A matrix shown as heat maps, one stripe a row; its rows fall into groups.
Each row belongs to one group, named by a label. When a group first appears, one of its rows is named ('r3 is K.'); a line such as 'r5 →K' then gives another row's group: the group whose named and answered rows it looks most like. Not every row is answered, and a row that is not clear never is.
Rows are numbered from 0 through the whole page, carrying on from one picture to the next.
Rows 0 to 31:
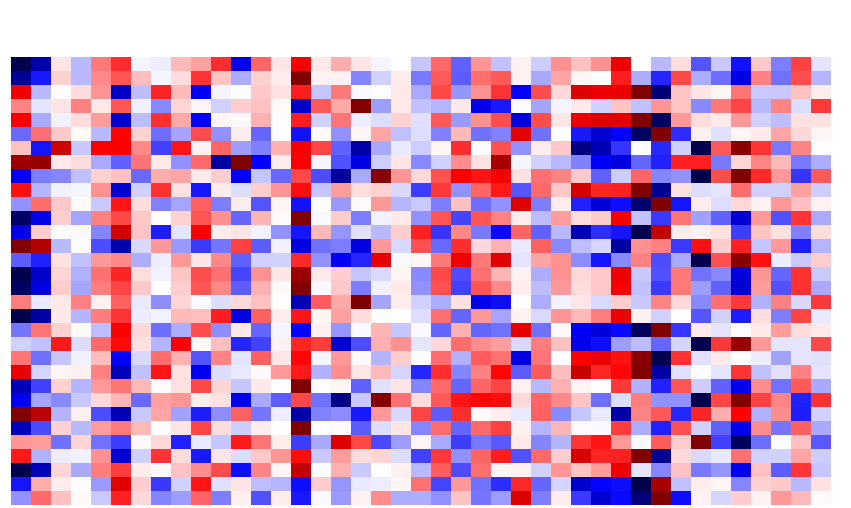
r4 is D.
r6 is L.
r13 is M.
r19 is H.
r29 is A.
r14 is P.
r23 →A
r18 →A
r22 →D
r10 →H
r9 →D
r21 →D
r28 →D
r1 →A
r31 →H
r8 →P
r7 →M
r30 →H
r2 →D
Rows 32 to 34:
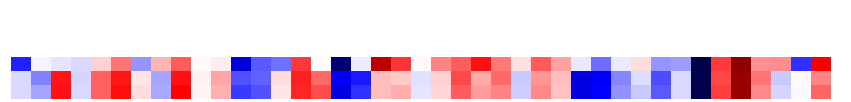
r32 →P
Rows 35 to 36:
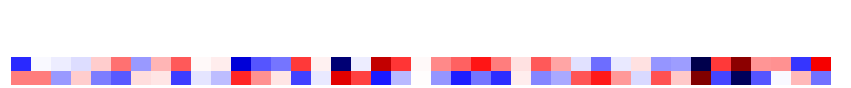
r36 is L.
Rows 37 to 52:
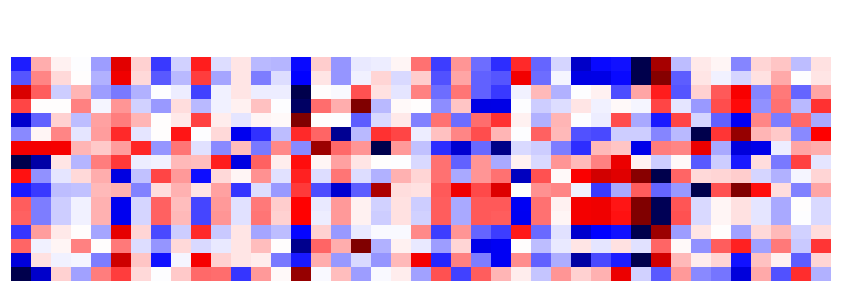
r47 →D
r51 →H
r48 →D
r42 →P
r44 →A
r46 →P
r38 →H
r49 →H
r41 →A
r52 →A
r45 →D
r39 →M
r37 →H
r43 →L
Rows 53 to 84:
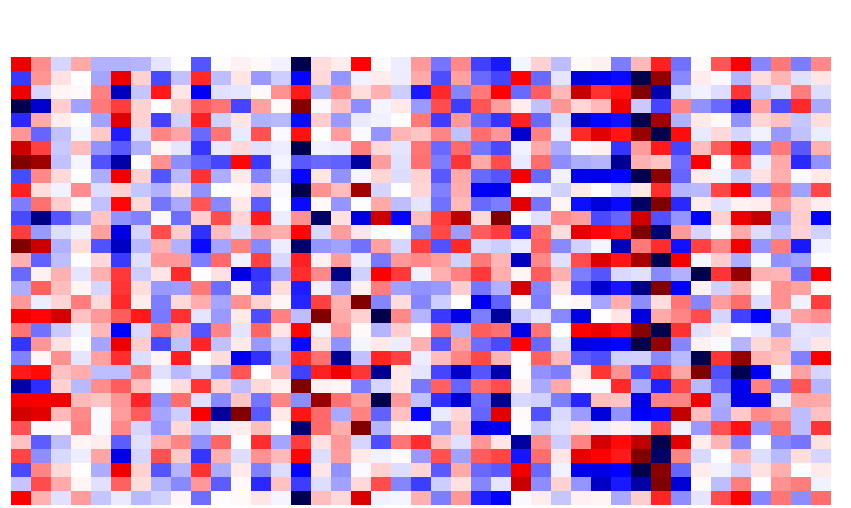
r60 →M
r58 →D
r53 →M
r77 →L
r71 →L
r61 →H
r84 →M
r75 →L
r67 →D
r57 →H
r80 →D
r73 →H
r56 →A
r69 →H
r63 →H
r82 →H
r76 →A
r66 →M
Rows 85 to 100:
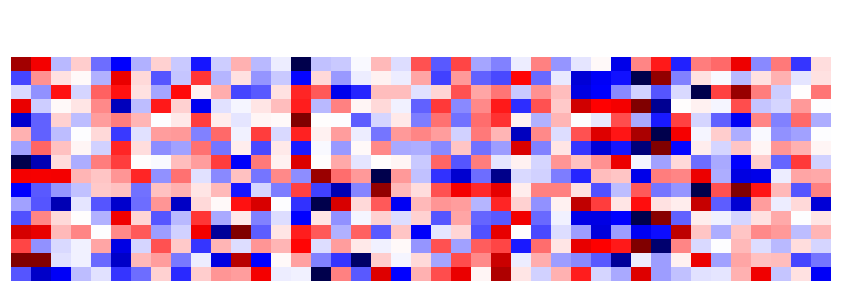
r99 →M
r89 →A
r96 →H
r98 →D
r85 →M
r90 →D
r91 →H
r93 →L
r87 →P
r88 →D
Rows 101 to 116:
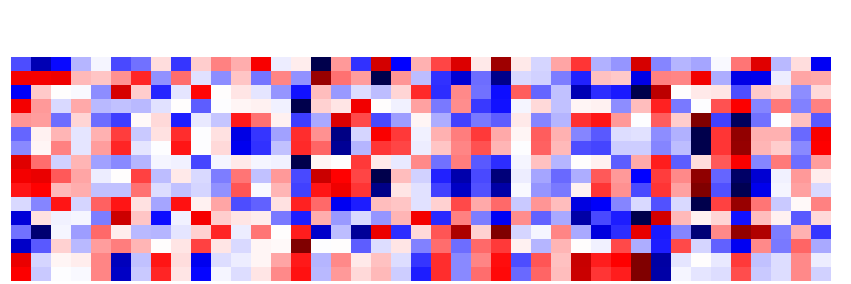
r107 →P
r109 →L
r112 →H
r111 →P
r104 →M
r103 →H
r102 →L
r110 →L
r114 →A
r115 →D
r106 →P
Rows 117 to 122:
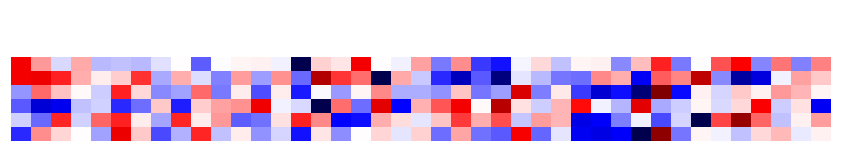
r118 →L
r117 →M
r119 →H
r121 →P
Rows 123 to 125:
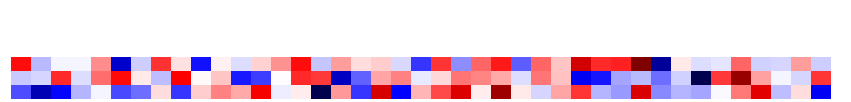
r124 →P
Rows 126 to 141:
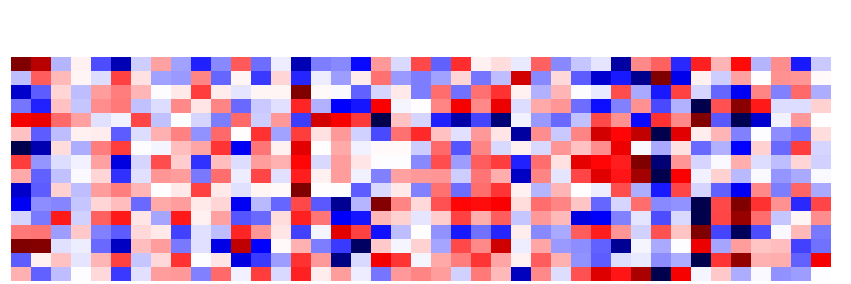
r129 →P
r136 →P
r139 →M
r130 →L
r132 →A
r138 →L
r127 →H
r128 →A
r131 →D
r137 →P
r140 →P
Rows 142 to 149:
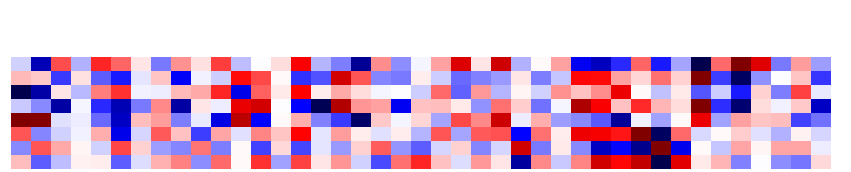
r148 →H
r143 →L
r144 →A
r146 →M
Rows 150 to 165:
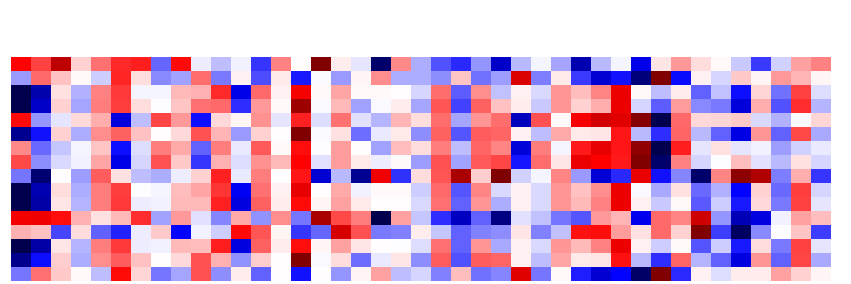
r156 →D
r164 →A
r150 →L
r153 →A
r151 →H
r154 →D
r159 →A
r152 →A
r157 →D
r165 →H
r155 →A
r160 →A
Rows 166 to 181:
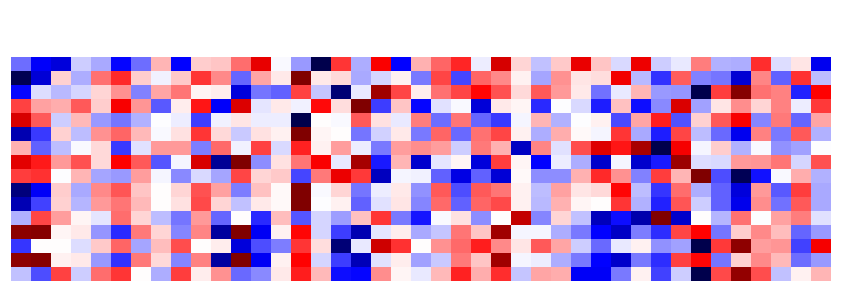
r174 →L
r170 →M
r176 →A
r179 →P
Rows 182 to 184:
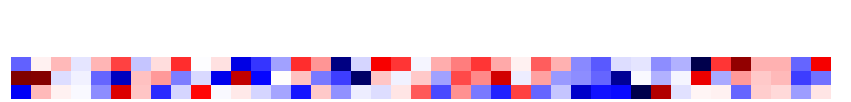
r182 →P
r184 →H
